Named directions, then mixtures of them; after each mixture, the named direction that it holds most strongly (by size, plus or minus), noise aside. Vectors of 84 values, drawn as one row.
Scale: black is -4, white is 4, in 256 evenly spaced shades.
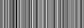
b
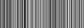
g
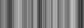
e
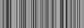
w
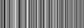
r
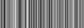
r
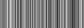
b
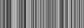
w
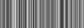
w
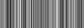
w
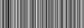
b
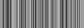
w
